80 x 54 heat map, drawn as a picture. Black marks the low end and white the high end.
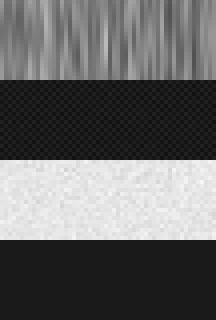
It is made of 4 by 1 panels. Panel 1,1: middling, streaked downward. Panel 2,1: very low, checkered, faint in contrast. Panel 3,1: very high, fine-grained, faint in contrast. Panel 4,1: very low, flat.
